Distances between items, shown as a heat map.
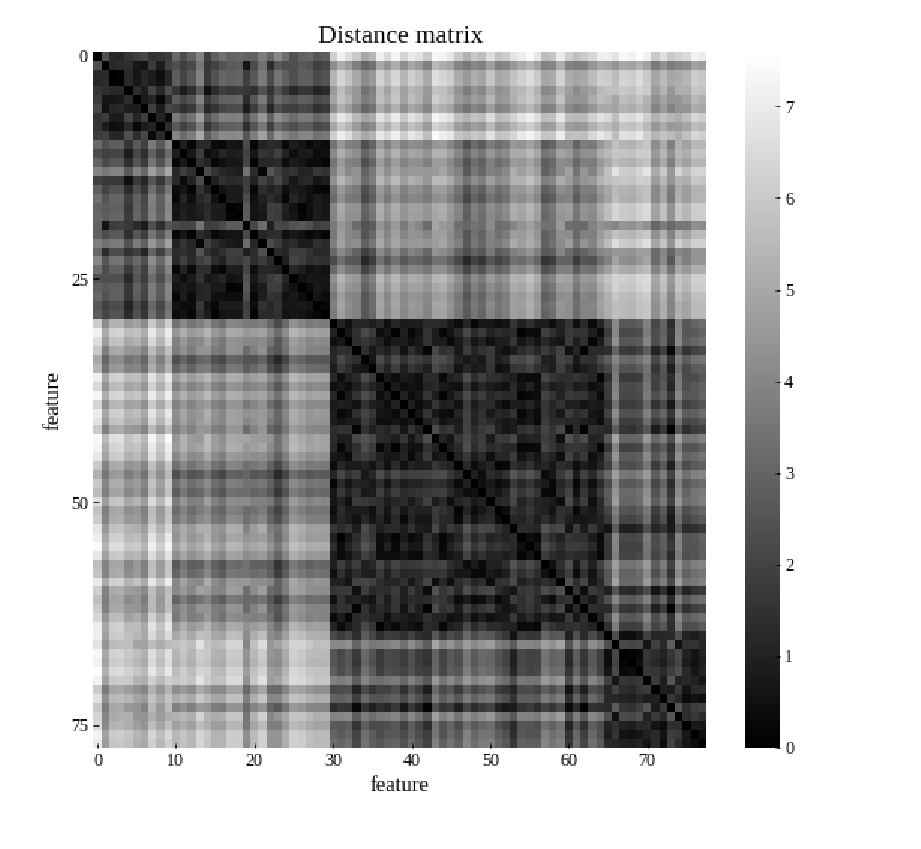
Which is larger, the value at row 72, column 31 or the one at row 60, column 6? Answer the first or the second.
the second
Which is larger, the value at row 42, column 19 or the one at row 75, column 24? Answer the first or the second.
the second
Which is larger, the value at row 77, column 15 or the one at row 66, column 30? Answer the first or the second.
the first
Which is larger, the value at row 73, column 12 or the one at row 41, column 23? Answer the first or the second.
the first
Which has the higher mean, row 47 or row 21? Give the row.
21
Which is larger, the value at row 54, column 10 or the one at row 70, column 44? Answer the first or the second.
the first
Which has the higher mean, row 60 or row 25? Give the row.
25
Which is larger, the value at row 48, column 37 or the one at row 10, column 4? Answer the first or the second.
the second
